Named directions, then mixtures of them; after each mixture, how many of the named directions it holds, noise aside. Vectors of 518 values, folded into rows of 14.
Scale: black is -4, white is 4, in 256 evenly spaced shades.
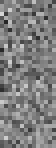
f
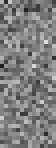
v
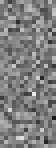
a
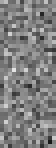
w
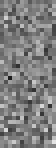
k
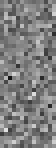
two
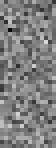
three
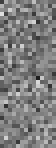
three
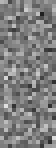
three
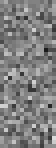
two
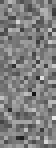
one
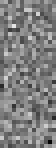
three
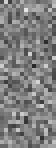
two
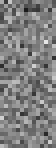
one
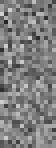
one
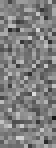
two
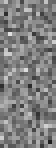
two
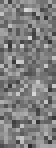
three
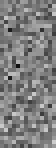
three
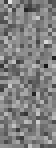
two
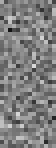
three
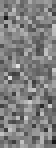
one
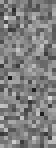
two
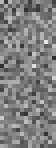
one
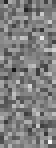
two
